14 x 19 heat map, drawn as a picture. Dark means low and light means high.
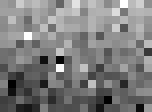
Ninth with the lowest average: bottom left. Odd rows or columns: none. Grain: fine. Slope: up to the top. Stripes: none.
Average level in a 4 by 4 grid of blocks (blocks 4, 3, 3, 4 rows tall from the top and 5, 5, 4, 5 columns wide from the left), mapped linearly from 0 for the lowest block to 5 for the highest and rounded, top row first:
4555 | 4433 | 2223 | 0112
